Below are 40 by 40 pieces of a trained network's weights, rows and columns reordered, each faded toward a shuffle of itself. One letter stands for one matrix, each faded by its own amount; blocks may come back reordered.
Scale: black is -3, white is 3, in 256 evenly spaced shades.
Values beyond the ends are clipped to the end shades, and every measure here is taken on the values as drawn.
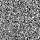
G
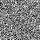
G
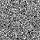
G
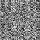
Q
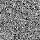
G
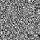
Q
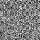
Q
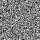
G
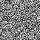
G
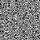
Q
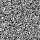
G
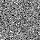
G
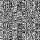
Q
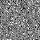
G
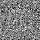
G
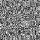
Q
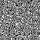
G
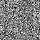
G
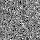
G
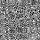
Q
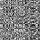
Q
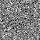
G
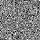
G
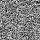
G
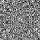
Q
